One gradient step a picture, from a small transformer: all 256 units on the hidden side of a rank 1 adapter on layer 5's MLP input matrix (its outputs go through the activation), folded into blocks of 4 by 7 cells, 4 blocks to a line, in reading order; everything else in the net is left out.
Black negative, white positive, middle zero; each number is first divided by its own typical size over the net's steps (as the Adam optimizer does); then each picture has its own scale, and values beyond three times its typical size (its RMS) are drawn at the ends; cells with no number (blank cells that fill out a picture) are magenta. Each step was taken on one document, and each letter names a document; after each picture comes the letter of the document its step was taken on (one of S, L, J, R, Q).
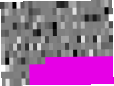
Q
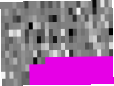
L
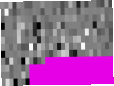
Q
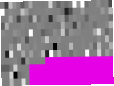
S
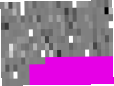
S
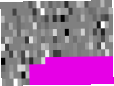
L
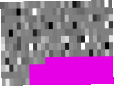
Q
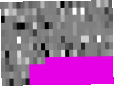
Q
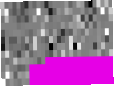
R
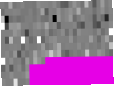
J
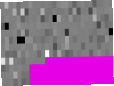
J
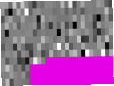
Q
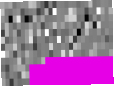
R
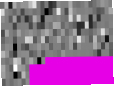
R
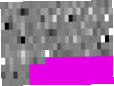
J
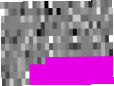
R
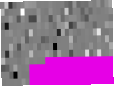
S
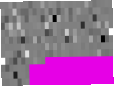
J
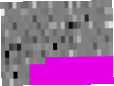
S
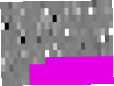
J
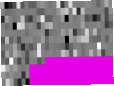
Q
